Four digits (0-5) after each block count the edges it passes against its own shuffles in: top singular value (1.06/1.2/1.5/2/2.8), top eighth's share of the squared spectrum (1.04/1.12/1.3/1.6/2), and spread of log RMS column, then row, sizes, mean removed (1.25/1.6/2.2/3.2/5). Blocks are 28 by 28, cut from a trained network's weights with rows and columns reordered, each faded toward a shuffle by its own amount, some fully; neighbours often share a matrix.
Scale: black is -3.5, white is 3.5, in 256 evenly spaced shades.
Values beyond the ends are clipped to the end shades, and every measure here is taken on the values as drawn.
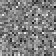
2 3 0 1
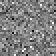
0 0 0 0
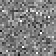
0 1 0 1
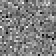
0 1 0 0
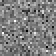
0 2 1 0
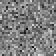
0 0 0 0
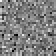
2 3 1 1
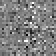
1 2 2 0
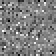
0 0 1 0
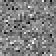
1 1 1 0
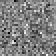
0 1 0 1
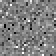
0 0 0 0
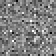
0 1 0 0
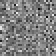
3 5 1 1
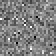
1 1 0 0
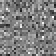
2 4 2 1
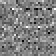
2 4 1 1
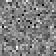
1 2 0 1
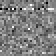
2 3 0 1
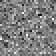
0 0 0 0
